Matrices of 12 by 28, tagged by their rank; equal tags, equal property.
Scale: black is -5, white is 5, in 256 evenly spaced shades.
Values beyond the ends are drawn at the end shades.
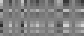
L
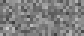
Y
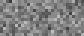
Y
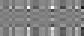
L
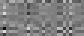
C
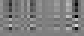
L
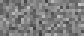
Y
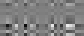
L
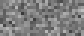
Y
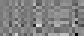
C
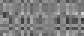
C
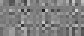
C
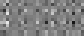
C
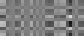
L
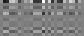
L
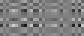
L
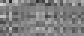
C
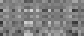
C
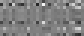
C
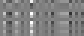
L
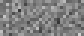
Y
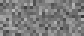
Y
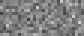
Y
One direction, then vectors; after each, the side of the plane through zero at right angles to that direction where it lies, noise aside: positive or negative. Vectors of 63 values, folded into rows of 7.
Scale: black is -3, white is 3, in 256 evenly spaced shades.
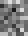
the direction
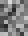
positive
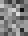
negative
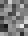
positive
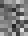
positive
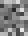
positive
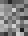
negative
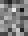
negative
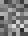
negative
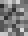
positive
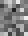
positive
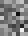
positive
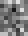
positive
